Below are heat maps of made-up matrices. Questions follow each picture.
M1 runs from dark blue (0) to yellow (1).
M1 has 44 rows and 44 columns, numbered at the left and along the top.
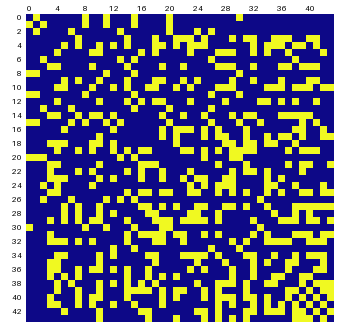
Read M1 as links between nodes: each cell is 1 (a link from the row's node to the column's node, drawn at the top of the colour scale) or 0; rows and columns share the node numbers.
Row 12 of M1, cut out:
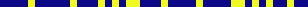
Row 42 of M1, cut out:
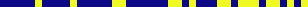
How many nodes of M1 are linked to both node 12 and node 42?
6
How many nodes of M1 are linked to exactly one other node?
0
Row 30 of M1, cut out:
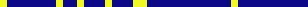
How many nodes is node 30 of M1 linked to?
7
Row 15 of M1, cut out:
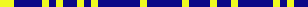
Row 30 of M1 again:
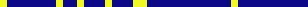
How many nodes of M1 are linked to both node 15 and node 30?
5
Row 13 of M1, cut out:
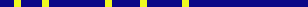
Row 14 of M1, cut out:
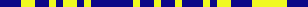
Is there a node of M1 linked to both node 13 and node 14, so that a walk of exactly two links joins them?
no
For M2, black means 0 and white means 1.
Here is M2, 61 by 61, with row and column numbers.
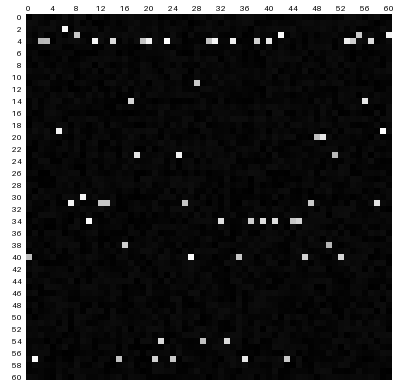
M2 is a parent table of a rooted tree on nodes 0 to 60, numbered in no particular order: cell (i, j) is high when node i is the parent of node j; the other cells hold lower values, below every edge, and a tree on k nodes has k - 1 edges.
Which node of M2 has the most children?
4
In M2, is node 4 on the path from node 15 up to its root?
yes
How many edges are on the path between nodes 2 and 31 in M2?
2
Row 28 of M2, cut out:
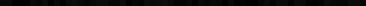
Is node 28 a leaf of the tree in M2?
yes
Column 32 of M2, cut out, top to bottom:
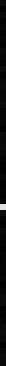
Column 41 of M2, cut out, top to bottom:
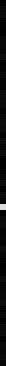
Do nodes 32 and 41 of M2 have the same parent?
yes
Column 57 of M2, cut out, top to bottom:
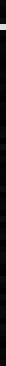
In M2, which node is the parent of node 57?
4
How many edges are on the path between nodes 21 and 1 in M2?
2
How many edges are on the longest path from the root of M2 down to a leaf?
2
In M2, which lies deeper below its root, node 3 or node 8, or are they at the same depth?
node 8
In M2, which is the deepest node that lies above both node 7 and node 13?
31
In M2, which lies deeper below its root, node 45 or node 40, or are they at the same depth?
node 45
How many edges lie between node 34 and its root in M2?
1
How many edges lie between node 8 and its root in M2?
2
